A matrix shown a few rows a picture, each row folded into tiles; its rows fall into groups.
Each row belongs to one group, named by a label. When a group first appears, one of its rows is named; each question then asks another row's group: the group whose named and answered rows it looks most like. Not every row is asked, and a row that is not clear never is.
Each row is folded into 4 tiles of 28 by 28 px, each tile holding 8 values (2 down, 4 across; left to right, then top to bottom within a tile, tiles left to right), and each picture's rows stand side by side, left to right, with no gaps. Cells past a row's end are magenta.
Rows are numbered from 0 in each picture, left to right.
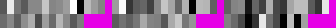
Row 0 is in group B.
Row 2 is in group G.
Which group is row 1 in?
B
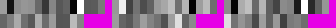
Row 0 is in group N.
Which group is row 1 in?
B
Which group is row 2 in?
N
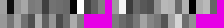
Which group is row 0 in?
N
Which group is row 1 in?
B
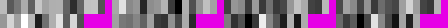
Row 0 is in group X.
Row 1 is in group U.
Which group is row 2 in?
G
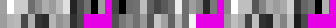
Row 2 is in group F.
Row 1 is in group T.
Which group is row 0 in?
F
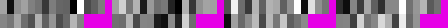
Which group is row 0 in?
N
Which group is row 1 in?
U
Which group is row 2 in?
B
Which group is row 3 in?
T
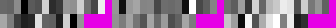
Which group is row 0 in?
G
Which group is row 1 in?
N
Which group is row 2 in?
T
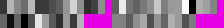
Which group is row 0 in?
G
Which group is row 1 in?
B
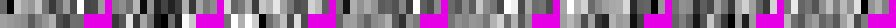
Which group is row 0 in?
N
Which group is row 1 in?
U
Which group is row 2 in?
X
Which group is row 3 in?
N
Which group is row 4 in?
T
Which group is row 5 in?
F
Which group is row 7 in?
B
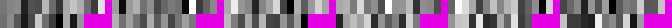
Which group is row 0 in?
G
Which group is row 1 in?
N
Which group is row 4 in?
F
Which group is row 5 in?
G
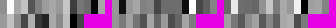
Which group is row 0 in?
F
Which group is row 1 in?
N
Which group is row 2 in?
B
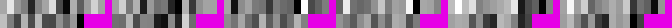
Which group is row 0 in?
U
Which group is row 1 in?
U
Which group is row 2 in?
N
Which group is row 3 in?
B
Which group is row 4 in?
F
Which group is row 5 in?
F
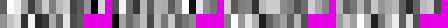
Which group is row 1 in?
B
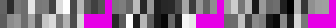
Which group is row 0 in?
T
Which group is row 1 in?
U
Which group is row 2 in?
U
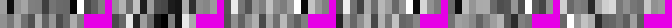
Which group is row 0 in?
N
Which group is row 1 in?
U
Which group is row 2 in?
B
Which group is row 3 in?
B
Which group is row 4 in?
N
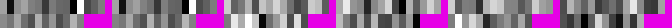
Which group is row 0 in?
N
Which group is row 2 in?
X
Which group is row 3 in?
U
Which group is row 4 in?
X
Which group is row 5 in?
G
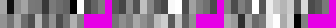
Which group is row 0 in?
N
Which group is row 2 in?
T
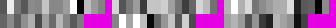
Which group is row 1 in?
X
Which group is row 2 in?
F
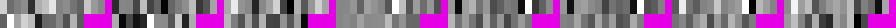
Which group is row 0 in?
X
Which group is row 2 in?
U
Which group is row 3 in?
T
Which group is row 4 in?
N
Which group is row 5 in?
N
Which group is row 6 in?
B
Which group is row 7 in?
F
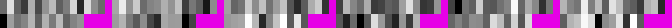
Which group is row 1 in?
F
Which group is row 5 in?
X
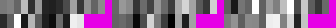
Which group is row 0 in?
U
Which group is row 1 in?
G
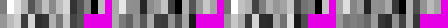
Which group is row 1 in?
U
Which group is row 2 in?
F
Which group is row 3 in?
U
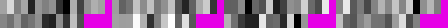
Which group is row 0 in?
U
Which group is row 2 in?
G
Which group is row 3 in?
B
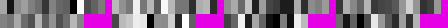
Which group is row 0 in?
N
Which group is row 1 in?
X
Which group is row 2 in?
U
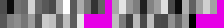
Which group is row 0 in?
T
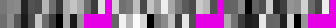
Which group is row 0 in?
G
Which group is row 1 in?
X
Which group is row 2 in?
G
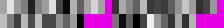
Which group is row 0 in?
U
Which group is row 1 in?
G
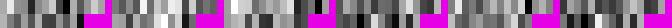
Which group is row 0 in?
U
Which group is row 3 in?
G
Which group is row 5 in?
G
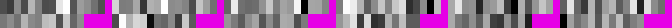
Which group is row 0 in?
T
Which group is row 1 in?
X
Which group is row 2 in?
B
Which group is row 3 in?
F
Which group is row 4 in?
U
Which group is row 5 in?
B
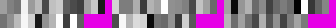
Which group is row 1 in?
X
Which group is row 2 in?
N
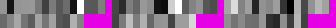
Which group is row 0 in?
N
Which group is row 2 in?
U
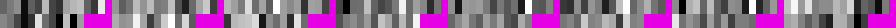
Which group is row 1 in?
X
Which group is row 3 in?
T
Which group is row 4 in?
N
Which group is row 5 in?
T
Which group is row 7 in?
F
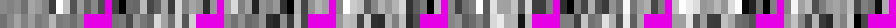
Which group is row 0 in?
T
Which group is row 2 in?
U
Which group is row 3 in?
F
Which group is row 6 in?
F
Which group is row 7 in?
F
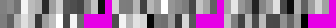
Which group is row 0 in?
X
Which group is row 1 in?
X
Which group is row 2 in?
U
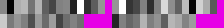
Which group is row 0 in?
N
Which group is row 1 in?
B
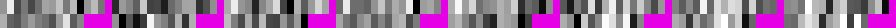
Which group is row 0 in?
B
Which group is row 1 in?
G
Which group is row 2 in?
U
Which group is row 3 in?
B
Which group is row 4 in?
F
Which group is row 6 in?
T
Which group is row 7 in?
X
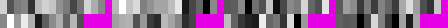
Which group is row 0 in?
X
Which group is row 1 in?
F
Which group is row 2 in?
G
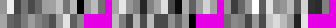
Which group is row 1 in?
U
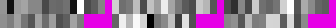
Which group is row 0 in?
N
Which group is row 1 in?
X
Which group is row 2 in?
T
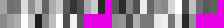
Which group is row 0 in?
X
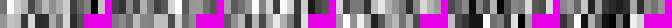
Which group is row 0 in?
F
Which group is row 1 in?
T
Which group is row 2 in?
T
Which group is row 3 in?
X
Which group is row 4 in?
G
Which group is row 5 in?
U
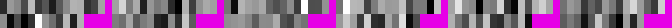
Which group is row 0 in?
G
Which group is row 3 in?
F
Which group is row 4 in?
U
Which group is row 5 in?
G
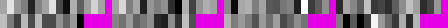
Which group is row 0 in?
U
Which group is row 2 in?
N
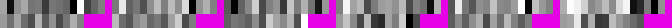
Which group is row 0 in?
N
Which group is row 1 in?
B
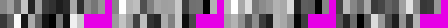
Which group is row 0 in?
U
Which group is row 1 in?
F
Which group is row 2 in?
F
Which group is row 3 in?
G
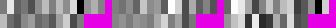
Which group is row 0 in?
B
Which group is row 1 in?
T
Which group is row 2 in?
F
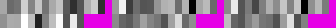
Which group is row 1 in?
B
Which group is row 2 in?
B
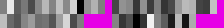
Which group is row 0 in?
B
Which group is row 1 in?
G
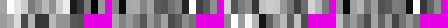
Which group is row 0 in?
F
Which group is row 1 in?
N
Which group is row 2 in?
X
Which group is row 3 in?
N
